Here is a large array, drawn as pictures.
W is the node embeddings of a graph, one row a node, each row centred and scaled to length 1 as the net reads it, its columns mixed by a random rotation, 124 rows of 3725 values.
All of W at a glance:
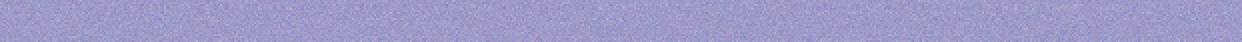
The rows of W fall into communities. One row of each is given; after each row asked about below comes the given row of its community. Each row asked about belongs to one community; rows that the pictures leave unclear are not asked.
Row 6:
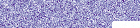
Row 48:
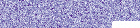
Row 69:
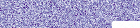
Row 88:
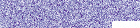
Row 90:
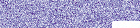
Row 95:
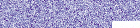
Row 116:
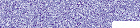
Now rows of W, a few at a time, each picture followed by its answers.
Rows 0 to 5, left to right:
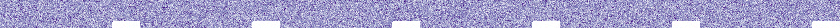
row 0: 88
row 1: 69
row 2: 116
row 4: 95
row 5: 69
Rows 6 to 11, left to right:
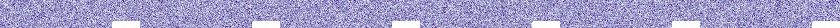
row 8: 95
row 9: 69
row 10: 6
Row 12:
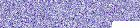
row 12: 116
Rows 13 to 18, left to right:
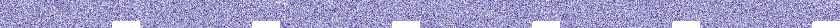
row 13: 95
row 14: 88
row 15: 6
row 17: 116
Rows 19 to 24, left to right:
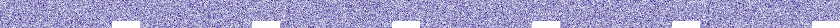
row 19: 6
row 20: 88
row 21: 69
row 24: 6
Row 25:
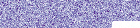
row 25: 48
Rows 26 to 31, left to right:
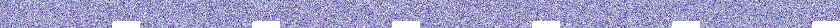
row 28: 95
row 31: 90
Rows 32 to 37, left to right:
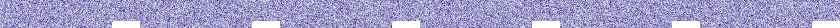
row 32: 88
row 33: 48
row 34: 95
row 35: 48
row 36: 69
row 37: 95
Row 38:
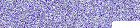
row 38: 95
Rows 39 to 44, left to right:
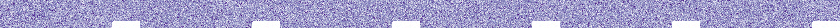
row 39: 6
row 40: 95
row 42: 116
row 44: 69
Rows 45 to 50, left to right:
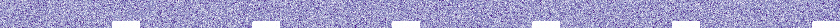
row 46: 116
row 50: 90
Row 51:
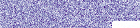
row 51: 88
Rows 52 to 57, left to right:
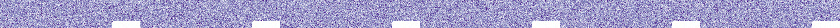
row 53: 6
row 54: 116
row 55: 95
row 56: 48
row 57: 48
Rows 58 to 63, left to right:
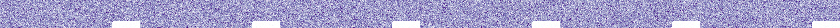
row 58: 116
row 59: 116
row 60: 6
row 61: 69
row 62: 48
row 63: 88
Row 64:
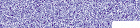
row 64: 95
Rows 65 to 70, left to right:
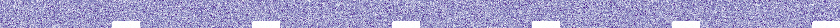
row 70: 116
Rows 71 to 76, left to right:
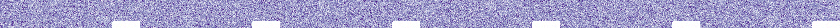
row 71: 69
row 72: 6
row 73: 88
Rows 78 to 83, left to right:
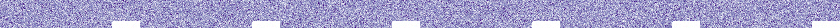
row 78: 6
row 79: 69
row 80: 6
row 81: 69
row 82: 116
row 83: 95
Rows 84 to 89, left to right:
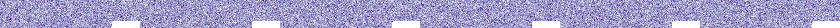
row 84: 48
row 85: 6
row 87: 95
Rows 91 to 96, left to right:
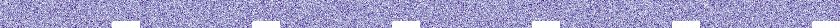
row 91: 6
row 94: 6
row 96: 6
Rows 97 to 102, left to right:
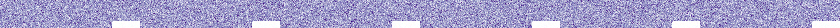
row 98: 90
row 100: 116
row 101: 69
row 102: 95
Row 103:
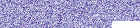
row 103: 69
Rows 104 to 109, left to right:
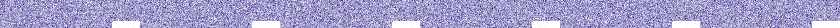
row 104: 95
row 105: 69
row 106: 88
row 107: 6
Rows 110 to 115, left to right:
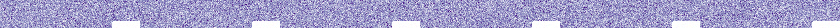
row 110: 116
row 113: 48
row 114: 69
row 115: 6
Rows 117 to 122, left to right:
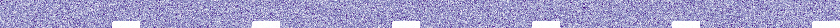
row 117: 116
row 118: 48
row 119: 90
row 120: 95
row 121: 69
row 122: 95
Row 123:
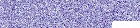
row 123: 116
